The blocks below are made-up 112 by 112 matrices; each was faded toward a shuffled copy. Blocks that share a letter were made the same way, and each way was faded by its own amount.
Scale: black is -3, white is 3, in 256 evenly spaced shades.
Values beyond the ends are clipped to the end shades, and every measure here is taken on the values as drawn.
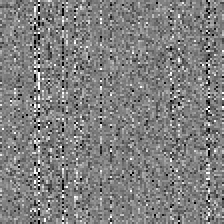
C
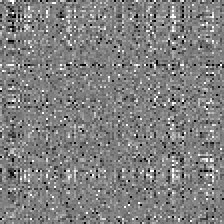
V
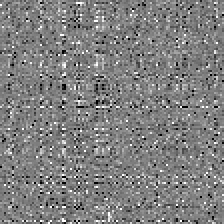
V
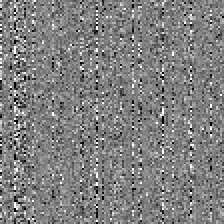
C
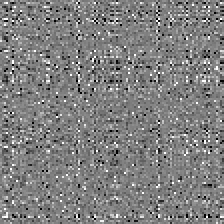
V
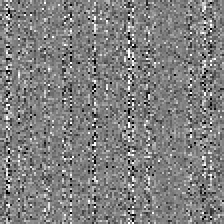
C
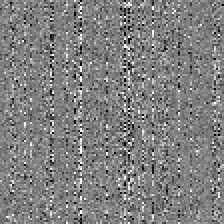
C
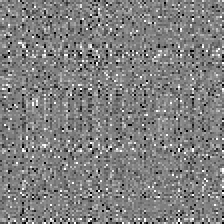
V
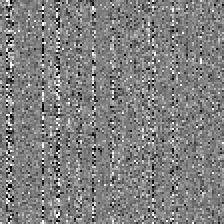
C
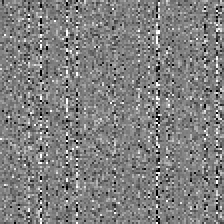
C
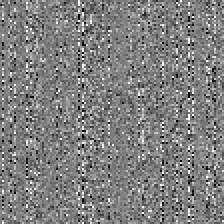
C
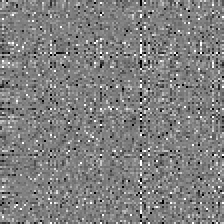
V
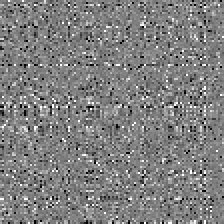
V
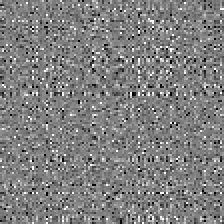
V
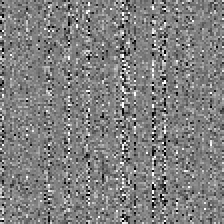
C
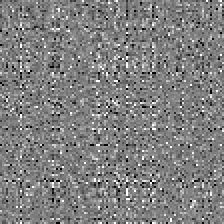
V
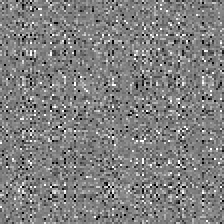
V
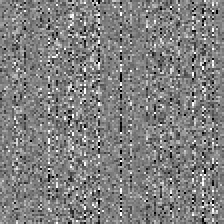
C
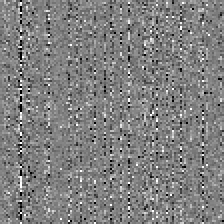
C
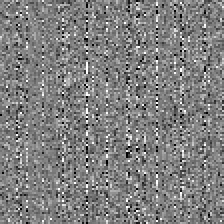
C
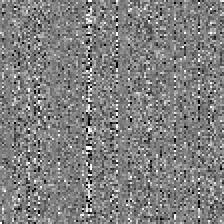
C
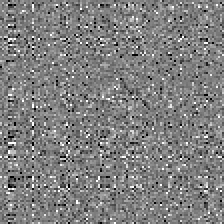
V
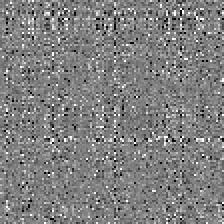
V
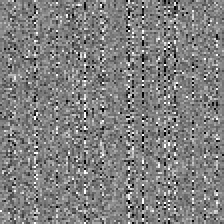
C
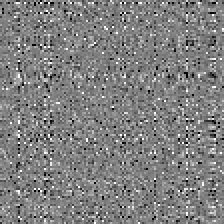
V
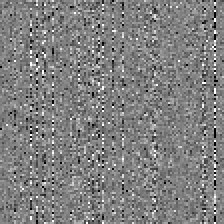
C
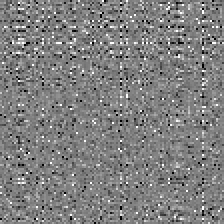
V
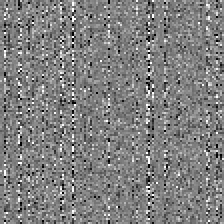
C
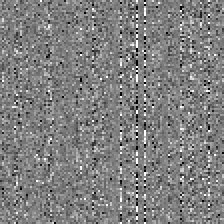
C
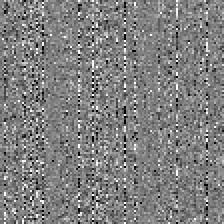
C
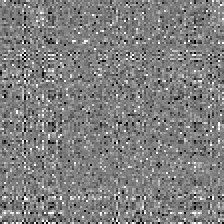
V
